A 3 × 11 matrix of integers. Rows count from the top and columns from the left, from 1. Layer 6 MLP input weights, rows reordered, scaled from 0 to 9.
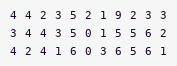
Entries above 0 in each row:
11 10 10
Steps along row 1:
same down up up down down up down up same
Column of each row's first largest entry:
8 10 5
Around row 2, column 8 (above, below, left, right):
9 6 1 5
